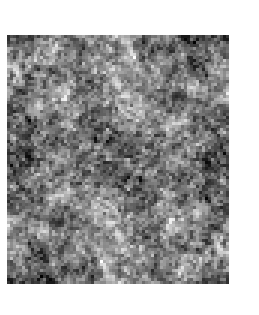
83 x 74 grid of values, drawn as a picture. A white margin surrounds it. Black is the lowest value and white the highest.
Slope: none. Grain: blotchy. Odd rows or columns: none. Seam: none. Symmetry: a half turn. Histogram: bell-shaped.
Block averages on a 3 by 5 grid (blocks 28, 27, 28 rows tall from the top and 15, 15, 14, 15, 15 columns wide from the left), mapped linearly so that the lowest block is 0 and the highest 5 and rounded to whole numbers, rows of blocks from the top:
33521 / 02020 / 12533
